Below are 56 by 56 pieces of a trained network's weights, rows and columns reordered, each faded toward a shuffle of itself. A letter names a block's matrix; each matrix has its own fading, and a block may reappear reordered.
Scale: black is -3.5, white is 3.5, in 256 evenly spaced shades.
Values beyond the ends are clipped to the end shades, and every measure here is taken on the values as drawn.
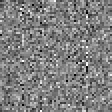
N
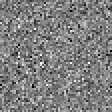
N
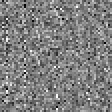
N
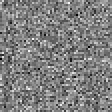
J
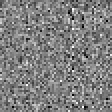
N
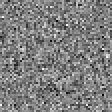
J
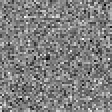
J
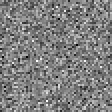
J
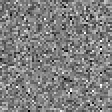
N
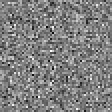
N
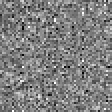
N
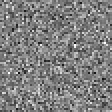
J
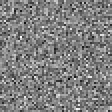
J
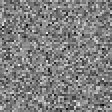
J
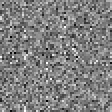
N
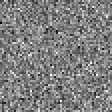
J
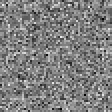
J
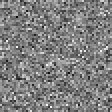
J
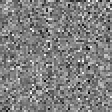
N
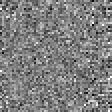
N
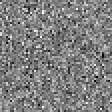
N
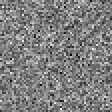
J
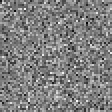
J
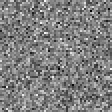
J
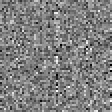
N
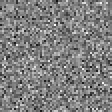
J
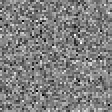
N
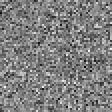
J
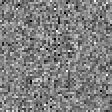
N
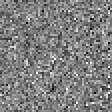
N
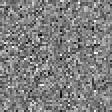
N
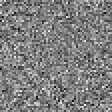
J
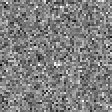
J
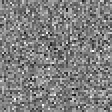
J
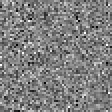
N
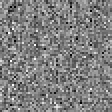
N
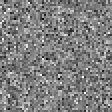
N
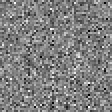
N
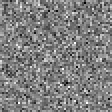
J
